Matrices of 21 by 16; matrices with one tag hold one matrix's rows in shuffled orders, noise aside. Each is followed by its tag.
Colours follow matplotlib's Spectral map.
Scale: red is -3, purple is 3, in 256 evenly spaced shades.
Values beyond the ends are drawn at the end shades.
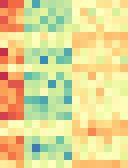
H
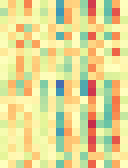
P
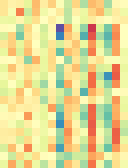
P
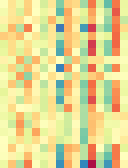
P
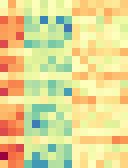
H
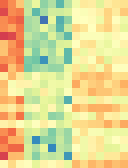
H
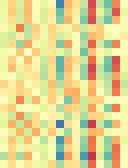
P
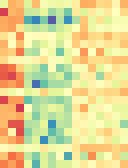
H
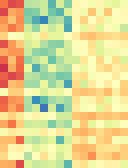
H
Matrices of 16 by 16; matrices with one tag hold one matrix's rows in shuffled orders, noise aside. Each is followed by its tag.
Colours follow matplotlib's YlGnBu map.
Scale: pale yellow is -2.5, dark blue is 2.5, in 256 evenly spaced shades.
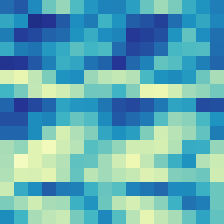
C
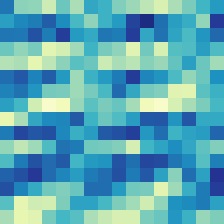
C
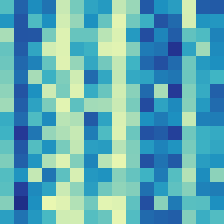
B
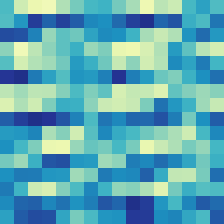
C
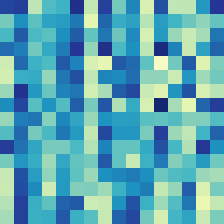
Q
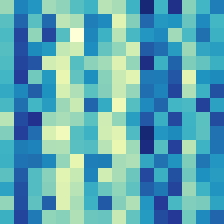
B
